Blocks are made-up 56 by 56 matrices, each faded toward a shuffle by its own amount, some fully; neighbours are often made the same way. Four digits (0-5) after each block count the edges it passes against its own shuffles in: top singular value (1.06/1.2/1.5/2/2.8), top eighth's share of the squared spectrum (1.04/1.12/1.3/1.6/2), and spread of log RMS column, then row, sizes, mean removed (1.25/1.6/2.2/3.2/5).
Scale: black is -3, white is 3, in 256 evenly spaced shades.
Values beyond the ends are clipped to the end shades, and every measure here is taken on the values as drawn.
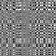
5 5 4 4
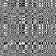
5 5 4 4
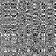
4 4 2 3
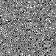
2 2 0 0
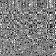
4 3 2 2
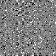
4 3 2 1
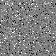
2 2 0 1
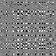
5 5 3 4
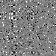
3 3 1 1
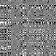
4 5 3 3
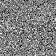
2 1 0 0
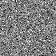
1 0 0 0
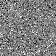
0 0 0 0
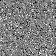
2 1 0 0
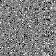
3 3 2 0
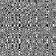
4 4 3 2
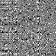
3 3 2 1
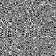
3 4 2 2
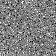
0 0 0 0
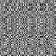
4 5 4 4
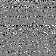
2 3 0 3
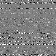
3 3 0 4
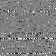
3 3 0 3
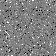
0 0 0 1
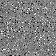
1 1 0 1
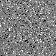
0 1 0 1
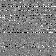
2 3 0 3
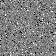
1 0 0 0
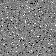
0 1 0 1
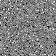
0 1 0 1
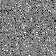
1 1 0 1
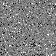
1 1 0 1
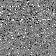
1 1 0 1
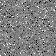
0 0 0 0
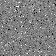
0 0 0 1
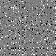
4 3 2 2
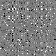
4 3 1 1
